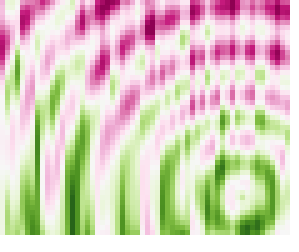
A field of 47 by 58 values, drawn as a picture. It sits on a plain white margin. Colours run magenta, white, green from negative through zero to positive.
Average level on the scale: 50%. Rings: centred on the bottom right. Slope: up to the bottom.
